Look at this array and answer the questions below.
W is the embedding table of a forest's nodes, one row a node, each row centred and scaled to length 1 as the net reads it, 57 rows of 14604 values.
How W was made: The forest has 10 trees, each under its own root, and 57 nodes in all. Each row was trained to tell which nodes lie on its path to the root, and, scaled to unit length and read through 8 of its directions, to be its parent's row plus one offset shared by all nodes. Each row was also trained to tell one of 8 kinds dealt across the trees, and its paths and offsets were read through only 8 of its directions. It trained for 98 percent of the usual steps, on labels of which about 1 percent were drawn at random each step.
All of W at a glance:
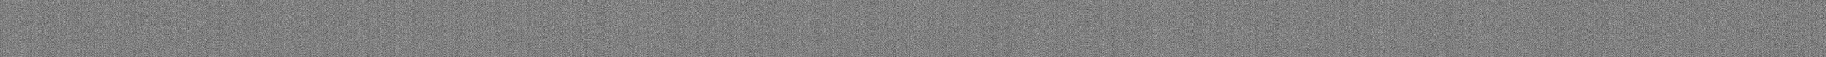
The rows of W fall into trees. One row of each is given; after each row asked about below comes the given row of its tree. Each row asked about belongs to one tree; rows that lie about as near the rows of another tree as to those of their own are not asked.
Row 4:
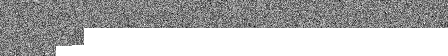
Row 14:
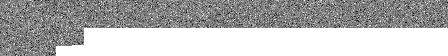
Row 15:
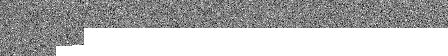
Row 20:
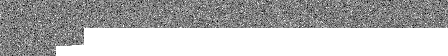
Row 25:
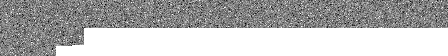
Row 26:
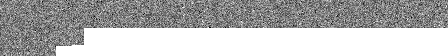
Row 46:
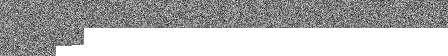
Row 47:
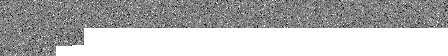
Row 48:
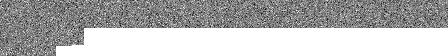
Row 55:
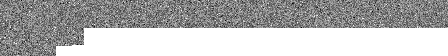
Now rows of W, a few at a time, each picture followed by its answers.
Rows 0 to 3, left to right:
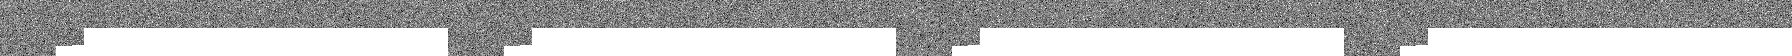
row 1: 55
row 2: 14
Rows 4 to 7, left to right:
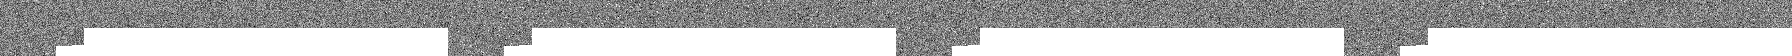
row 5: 46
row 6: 20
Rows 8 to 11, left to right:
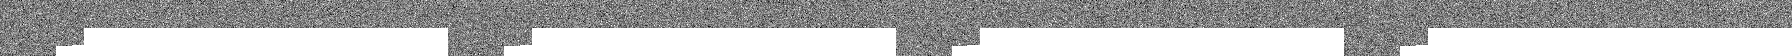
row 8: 48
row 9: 15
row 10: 46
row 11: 26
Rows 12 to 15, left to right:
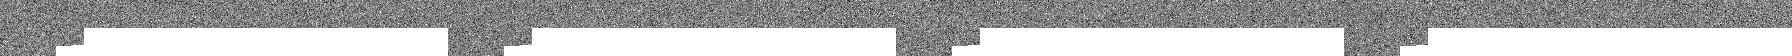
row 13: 20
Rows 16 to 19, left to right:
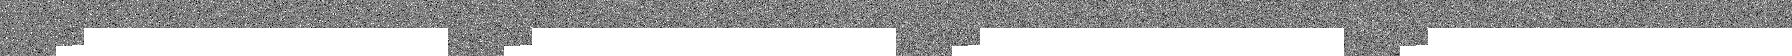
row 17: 26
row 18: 46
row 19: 55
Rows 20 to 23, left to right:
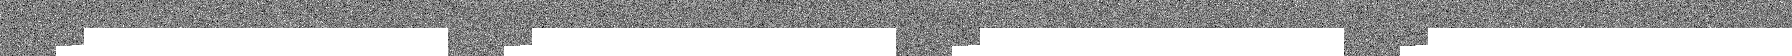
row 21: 15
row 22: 15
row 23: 20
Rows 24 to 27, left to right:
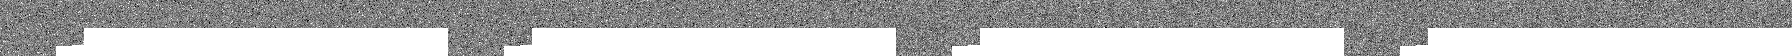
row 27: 55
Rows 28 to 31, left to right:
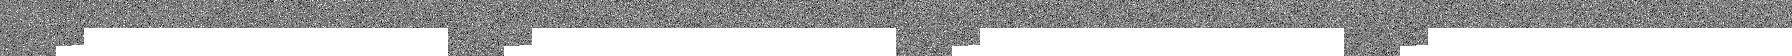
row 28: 14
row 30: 47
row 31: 47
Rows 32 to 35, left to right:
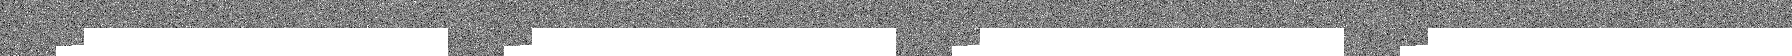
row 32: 26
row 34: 20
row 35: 14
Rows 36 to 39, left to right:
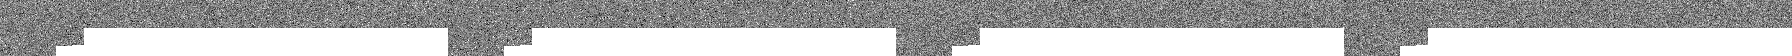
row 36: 47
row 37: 26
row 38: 47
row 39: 48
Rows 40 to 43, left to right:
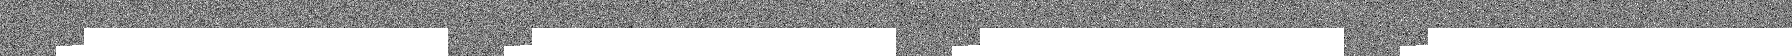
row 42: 15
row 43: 14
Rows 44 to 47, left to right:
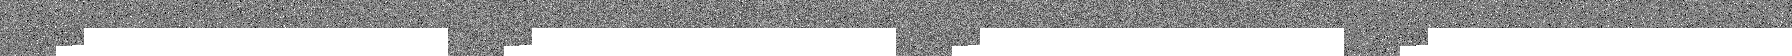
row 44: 47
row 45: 14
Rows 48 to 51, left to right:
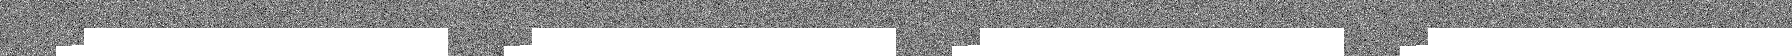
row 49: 46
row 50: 4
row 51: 47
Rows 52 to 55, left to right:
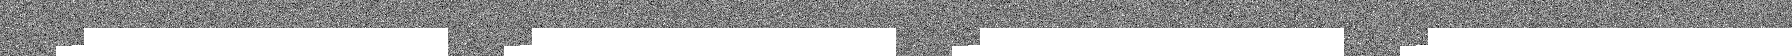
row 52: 4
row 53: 48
